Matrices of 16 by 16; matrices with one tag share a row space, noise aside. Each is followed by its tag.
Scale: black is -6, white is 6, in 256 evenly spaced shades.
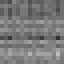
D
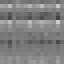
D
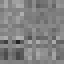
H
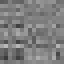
H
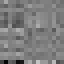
H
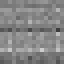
D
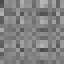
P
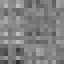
H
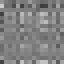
P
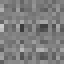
P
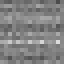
D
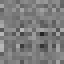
P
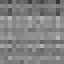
D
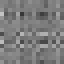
P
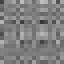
P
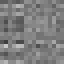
H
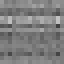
D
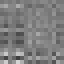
H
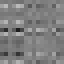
H
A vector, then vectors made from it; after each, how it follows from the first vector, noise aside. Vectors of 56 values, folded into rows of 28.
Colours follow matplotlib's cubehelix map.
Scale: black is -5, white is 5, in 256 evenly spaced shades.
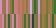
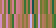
wrapped around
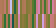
wrapped around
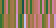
reversed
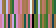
scaled up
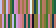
scaled up
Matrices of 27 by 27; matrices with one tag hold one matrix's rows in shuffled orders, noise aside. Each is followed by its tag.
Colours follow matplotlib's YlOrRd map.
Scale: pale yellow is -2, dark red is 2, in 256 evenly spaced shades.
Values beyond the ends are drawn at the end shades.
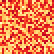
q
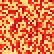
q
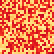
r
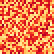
r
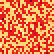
r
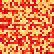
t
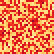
r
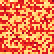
t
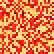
r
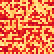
t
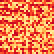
t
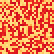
q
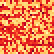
t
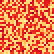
r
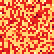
r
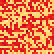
t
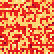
t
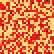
r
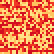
t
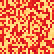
r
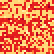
t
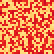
q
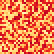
q
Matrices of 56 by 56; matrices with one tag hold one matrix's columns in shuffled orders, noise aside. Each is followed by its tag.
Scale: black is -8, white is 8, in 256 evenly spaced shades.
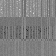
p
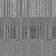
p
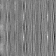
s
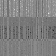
p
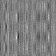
s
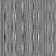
s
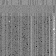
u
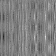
s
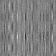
s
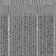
u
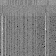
u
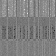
p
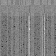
u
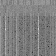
u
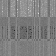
p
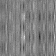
s
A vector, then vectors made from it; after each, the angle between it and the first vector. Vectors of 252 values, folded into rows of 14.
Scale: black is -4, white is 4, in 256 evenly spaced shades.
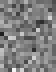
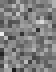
nearly opposite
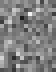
orthogonal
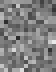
partly aligned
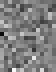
nearly parallel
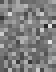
partly opposed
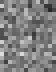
partly aligned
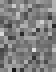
nearly opposite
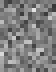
partly aligned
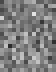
partly aligned
